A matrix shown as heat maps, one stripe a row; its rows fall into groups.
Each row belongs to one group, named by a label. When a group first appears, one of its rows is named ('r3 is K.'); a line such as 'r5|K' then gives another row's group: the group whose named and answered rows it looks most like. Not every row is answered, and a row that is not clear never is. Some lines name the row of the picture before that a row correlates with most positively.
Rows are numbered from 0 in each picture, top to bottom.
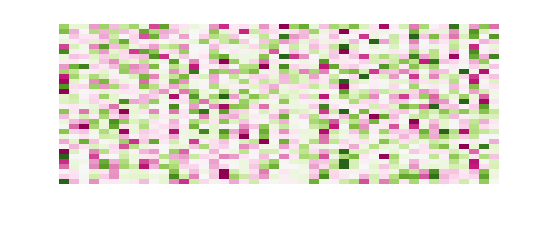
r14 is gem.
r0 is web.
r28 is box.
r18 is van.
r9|gem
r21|gem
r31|web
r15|gem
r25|box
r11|box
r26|web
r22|gem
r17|gem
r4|box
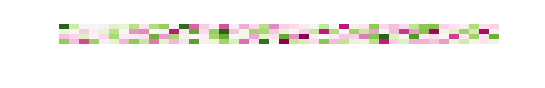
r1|gem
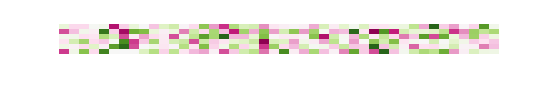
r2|gem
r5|van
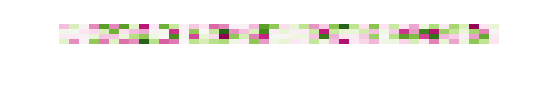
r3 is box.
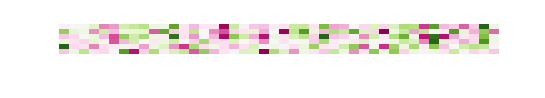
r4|web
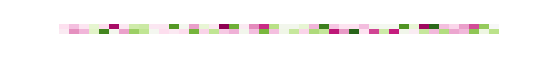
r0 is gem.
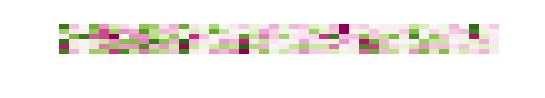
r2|van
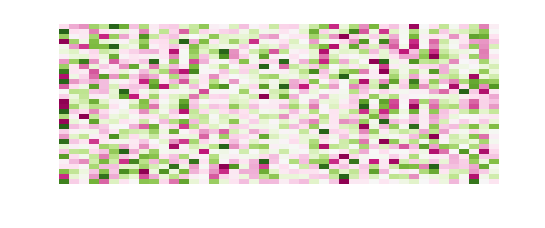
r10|box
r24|gem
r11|web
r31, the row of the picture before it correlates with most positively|0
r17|web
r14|van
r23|web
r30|box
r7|van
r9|web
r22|gem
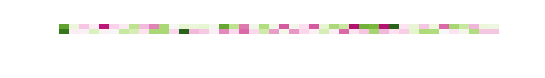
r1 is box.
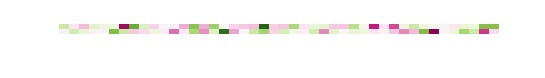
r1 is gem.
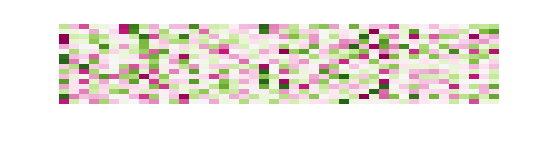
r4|van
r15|box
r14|web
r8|van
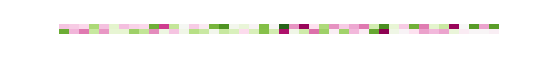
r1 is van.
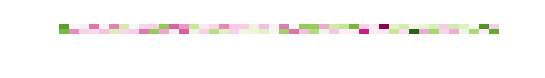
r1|web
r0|web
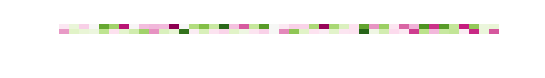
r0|gem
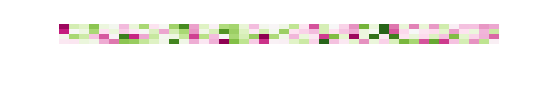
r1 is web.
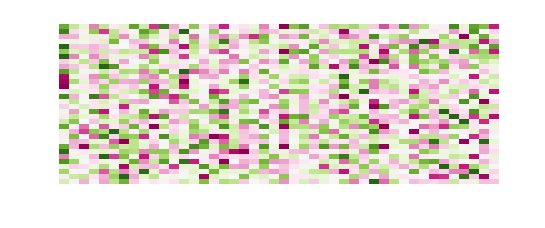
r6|web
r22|box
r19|gem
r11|box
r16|van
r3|gem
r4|web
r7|van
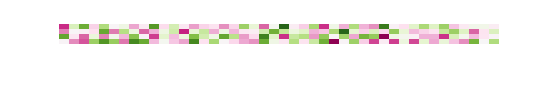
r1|box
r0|van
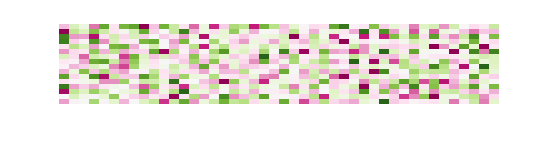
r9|van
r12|web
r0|box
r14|gem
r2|web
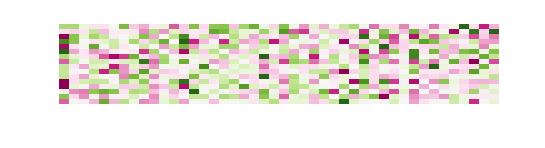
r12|box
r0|gem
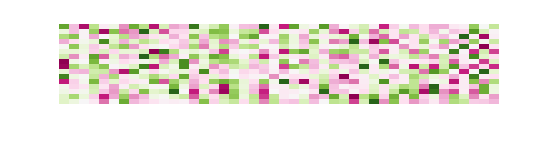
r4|gem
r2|gem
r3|van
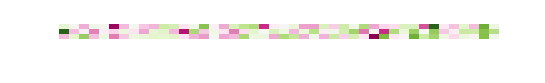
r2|van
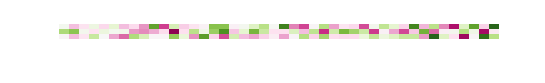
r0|web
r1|gem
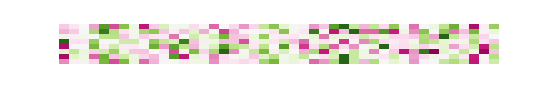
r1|van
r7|box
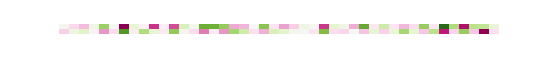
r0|gem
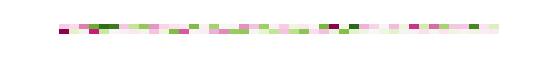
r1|box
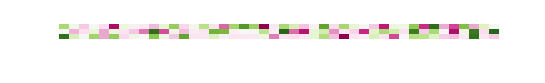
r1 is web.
